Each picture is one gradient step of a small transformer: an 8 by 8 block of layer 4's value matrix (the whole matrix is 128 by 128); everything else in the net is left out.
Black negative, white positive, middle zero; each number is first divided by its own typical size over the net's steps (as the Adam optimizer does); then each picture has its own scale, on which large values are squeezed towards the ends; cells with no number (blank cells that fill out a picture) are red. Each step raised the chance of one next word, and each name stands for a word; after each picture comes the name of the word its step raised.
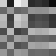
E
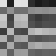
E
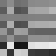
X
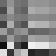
X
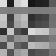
E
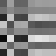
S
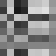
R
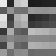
E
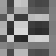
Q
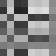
R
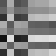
S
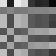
E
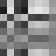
R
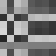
Q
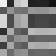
E
